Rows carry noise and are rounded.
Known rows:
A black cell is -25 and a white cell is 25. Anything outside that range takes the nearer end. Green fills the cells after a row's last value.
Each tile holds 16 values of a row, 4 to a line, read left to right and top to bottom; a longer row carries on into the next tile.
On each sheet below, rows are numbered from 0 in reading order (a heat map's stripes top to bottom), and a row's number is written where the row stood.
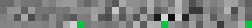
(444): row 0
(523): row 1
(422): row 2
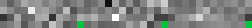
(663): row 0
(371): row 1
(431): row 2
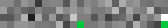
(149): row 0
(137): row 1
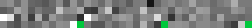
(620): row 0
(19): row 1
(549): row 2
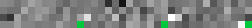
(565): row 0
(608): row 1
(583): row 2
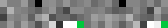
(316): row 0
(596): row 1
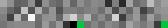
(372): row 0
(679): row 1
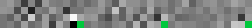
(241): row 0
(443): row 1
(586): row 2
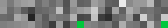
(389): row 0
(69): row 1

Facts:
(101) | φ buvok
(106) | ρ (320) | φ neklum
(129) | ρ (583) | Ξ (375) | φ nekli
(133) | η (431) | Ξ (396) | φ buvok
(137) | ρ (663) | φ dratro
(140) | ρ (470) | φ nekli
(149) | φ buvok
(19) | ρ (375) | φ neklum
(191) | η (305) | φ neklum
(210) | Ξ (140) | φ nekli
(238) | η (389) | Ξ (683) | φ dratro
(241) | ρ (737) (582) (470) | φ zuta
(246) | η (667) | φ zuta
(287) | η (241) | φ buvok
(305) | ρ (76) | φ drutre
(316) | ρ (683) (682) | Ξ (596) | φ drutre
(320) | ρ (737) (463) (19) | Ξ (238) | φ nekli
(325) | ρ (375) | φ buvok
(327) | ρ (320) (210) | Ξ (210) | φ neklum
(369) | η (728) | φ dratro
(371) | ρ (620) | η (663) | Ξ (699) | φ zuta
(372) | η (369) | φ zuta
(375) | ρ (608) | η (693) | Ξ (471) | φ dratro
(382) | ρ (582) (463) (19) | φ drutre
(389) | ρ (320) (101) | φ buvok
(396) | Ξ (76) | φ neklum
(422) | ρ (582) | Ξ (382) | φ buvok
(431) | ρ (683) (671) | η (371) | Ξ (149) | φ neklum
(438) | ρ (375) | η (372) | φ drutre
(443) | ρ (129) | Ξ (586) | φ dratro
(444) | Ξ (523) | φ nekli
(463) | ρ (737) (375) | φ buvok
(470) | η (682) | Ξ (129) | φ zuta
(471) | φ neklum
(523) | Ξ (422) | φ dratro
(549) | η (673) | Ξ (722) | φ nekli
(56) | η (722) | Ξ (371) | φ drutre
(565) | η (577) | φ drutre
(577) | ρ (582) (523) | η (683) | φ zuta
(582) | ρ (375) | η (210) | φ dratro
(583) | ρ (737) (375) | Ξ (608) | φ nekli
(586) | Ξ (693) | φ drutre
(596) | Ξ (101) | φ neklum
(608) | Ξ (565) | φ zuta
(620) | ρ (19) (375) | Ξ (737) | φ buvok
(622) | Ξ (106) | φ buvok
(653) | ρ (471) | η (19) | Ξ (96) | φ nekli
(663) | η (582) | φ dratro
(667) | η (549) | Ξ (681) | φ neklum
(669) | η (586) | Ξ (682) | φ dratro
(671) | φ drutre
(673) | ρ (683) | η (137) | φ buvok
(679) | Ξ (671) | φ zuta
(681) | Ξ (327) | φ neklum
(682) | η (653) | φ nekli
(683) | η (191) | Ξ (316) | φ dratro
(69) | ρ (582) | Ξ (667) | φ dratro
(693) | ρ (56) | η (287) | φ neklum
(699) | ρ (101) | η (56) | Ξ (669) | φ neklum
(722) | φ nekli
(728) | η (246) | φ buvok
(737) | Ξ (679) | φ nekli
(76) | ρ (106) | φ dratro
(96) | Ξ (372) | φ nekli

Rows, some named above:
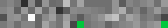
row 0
(470)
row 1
(431)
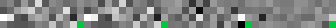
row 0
(375)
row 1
(375)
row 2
(241)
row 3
(671)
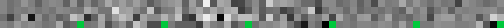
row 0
(722)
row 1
(663)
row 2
(582)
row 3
(106)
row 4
(396)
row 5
(471)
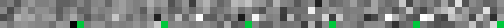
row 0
(191)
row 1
(56)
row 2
(699)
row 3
(463)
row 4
(667)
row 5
(375)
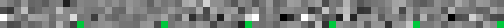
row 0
(19)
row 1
(305)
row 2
(76)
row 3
(681)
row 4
(422)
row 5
(210)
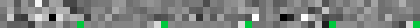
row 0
(582)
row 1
(653)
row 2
(622)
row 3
(681)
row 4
(549)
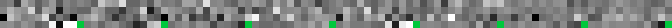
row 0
(683)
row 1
(320)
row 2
(76)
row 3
(438)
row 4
(238)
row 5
(699)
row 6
(140)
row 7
(693)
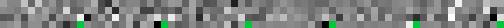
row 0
(369)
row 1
(577)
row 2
(325)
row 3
(693)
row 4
(133)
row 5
(669)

